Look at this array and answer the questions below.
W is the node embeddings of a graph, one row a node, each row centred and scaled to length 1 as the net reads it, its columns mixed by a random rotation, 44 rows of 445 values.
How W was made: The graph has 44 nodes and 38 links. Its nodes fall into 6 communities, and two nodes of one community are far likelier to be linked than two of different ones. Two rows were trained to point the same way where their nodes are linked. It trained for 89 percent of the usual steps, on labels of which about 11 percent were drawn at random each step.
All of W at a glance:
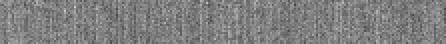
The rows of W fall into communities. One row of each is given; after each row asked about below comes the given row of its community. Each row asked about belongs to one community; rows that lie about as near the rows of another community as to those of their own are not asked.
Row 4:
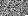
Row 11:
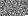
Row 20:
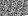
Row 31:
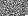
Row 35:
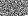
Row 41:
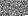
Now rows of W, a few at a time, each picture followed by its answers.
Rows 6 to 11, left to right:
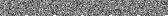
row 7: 4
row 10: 31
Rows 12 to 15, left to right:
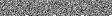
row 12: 31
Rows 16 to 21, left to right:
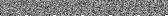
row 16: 41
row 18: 35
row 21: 4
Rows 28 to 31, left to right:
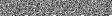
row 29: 20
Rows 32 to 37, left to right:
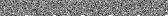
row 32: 11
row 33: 31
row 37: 4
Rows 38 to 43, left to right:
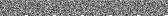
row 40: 35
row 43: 35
